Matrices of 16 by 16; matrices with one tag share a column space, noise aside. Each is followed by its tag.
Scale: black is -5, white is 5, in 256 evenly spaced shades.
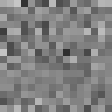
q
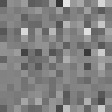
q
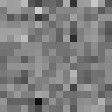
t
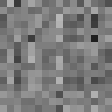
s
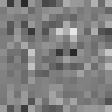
q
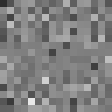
t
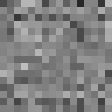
t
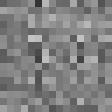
s
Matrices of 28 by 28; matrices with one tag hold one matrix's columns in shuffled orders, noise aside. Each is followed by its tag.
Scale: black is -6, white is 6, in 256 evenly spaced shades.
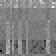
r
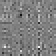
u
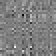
u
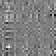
u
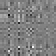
u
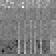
r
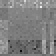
r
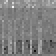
r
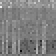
r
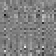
u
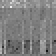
r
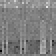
r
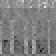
r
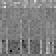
r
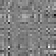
u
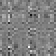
u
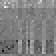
r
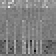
r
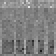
r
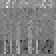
r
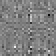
u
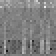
r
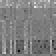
r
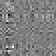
u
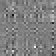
u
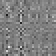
u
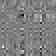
u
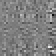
u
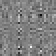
u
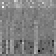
r
